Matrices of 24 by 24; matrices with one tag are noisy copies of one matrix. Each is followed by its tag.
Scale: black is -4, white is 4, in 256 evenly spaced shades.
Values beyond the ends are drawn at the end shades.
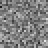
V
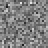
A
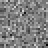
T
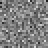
V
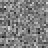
T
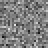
T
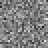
V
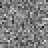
V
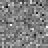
A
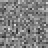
T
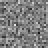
T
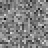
V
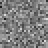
V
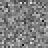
A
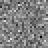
V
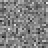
T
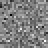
V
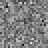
A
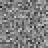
V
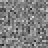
T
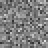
V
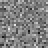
T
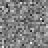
A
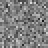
A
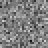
V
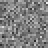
T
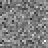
V
